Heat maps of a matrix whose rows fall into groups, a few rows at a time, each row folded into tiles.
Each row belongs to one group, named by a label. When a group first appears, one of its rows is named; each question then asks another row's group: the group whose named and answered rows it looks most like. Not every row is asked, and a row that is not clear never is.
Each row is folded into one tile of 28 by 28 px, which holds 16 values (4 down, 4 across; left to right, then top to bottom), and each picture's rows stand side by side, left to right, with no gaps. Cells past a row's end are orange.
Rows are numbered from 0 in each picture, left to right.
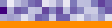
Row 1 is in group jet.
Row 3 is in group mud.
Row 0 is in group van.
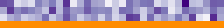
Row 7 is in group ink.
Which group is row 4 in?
ink
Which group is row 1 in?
mud
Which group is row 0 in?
jet
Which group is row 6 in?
ink
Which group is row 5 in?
jet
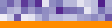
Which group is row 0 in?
mud
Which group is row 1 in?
jet
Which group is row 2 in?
van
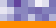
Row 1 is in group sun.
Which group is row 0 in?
ink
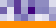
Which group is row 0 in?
ink
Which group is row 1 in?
van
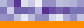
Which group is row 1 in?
sun
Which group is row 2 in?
sun
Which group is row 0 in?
van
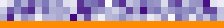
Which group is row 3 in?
van
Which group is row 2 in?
mud
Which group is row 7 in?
jet
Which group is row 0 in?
sun
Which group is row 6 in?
jet
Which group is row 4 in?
jet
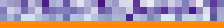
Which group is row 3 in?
ink
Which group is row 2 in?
jet
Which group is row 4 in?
mud
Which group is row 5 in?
sun
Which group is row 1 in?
ink
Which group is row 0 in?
mud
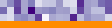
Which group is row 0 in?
ink
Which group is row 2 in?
mud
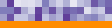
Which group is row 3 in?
mud
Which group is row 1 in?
sun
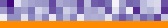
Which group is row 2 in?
mud
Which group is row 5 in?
mud
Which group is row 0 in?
jet
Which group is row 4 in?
mud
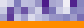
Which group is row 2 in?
ink
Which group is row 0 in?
sun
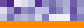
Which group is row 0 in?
jet
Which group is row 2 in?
ink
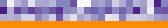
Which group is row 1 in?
sun
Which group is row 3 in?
sun
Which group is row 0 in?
van
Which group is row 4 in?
sun
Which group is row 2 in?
van
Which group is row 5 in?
ink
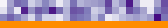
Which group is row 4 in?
ink
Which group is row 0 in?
mud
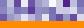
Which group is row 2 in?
mud
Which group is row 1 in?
van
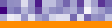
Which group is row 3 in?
mud
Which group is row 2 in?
mud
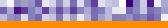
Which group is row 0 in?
sun
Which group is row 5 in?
jet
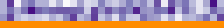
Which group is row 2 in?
sun
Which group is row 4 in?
sun
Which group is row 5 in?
van
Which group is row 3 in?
sun
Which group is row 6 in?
van
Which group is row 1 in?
van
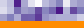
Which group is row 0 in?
ink
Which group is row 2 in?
van
